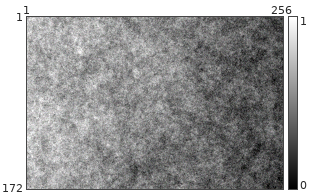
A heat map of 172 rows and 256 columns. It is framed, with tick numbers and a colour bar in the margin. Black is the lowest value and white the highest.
Grain: blotchy. Slope: up to the left. Stripes: none.
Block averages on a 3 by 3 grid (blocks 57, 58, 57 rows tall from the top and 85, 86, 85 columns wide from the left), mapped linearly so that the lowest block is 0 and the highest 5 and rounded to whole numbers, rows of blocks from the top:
530 | 530 | 520
